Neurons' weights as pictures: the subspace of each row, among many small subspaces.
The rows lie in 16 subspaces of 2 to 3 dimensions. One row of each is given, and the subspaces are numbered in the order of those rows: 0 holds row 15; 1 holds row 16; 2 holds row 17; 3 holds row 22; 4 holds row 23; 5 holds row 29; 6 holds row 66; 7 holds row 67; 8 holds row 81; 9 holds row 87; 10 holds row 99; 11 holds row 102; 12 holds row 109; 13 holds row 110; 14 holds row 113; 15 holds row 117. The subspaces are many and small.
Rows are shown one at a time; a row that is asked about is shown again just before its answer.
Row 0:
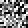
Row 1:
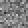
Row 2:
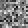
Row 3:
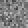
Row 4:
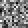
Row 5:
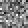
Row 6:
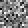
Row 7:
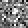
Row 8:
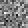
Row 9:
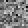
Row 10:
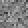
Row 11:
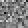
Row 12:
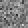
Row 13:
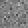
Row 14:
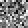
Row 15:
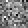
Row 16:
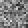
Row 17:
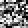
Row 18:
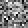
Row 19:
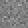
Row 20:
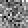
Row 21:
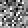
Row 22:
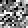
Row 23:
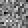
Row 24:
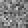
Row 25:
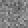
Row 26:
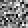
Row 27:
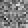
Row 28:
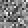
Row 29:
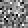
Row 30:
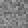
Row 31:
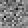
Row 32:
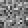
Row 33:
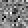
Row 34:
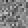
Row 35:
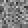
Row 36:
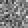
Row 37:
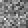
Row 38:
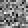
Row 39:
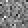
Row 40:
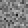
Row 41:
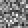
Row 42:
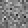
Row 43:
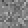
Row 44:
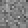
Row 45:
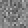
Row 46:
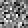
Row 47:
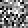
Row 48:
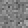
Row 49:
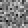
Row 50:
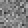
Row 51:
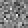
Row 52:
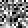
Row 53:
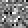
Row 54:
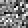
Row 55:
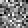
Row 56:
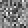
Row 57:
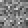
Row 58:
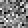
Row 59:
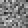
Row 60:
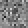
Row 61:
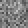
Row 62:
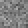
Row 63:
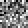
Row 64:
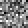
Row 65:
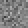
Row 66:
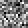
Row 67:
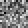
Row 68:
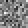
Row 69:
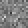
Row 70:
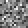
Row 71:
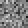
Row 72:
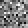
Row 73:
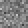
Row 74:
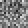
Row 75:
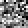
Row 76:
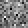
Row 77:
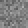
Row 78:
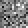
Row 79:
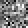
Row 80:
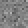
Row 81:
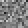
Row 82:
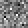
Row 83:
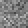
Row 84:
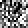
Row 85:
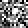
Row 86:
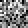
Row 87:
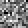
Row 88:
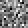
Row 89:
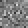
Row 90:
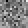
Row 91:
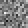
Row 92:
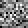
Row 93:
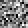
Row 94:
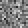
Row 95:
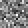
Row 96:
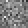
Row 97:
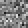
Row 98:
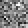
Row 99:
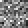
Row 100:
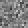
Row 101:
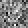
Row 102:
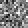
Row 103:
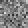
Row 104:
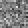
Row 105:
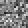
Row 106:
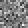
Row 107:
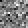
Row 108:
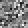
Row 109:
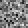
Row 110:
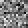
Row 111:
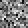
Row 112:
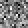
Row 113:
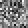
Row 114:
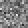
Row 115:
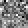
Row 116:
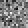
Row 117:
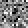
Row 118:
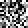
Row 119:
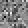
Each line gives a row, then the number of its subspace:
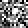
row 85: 15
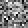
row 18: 0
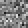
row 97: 6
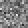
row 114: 9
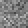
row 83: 10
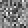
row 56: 14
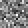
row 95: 12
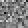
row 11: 8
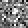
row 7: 15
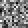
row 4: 2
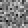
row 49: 14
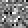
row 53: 15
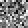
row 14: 8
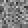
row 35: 2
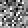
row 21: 3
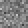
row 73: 9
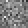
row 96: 0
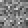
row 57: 10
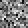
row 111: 12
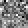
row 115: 2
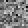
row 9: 2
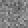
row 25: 8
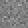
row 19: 13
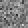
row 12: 9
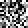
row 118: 8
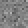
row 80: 15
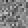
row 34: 5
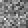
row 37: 10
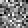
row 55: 0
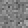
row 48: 10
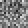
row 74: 7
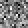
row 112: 11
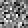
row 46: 11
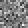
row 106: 5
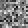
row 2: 2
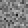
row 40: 12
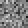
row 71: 11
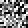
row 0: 4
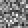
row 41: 12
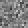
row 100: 3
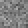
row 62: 1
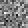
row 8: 4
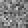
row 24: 1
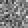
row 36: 11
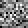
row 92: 3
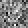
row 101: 7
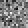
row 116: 1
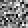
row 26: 6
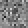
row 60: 9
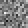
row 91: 4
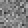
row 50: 5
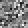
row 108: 3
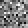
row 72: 13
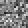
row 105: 6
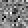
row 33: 15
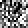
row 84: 7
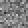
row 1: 9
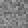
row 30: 13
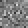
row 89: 3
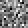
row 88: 3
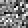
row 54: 6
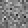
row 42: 0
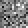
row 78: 10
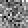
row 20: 0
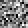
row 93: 6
